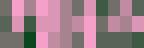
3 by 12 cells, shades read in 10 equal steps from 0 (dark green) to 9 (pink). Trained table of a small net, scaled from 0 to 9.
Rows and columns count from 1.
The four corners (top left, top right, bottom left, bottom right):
4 3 4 2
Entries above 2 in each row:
11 11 10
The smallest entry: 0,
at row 3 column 3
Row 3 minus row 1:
0 -5 -6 0 -1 0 0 1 1 -1 -4 -1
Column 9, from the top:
2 4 3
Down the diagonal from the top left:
4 8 0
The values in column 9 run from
2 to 4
